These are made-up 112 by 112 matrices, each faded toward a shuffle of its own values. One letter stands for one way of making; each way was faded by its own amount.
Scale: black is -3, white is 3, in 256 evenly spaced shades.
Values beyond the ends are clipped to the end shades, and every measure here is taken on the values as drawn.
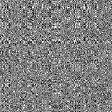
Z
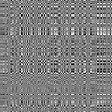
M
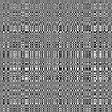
M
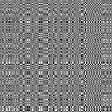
M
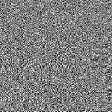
Z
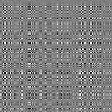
M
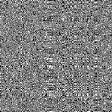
Z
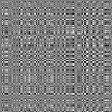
M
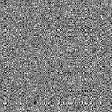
Z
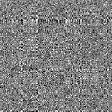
Z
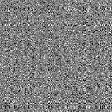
Z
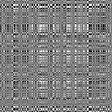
M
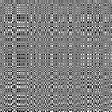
M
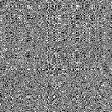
Z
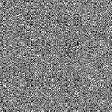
Z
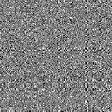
Z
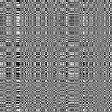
M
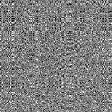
Z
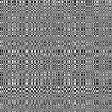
M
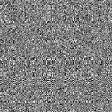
Z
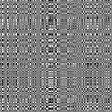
M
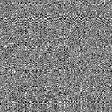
Z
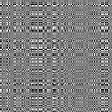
M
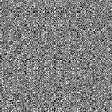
Z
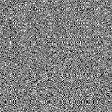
Z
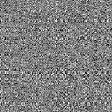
Z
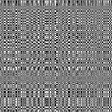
M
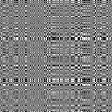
M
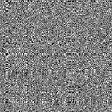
Z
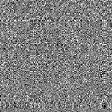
Z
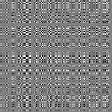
M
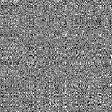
Z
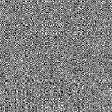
Z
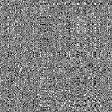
Z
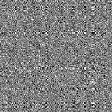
Z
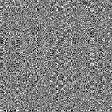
Z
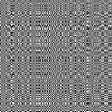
M
